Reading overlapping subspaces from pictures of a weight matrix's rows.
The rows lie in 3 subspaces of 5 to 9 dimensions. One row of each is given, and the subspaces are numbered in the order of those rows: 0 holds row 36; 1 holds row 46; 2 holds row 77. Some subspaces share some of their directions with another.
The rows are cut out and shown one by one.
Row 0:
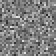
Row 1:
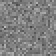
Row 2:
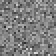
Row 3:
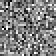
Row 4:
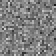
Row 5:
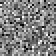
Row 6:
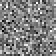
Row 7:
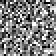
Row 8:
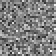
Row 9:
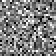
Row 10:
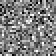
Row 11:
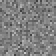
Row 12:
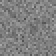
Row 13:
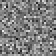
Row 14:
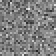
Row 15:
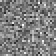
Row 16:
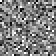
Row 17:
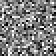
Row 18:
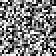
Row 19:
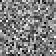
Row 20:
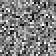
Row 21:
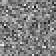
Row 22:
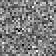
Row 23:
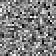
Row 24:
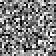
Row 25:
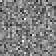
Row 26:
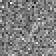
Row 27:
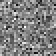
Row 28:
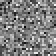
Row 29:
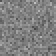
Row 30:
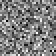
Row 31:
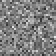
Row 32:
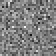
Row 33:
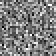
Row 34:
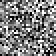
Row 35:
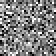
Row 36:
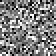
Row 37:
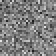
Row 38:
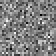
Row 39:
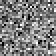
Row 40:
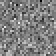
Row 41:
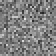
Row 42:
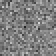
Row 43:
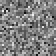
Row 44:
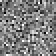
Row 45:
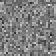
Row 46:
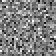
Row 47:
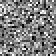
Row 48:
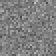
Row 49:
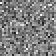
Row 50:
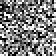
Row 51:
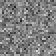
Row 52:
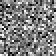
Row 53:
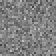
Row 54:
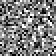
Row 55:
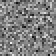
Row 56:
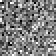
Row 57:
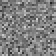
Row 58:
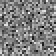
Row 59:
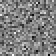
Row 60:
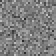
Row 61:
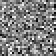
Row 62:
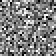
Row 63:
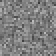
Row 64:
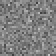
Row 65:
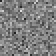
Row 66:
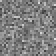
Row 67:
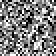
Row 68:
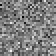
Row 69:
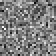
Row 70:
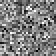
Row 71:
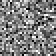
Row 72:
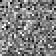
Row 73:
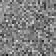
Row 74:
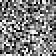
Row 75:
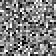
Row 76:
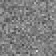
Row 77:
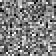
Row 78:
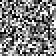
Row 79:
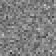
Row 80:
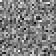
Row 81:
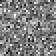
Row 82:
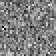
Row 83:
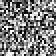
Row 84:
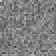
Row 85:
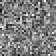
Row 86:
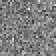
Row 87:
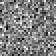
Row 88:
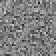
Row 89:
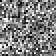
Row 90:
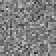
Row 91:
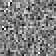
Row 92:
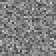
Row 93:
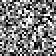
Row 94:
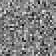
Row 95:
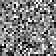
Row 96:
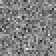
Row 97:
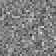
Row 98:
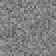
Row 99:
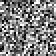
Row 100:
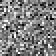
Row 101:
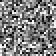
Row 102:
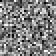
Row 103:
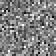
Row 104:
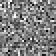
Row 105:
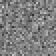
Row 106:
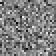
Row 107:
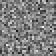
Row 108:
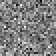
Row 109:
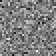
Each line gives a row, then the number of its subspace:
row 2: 2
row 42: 2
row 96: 0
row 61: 1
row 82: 2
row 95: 2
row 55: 1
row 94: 0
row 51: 0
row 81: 0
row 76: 0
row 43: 0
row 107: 1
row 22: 0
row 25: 2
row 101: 2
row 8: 1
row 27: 2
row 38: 0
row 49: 0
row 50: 1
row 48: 0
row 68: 0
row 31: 1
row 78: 2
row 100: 0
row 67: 1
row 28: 2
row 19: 1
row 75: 2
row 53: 0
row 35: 1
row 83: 2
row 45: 0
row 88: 1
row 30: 1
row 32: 2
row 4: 1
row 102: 0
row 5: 0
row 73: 1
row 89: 0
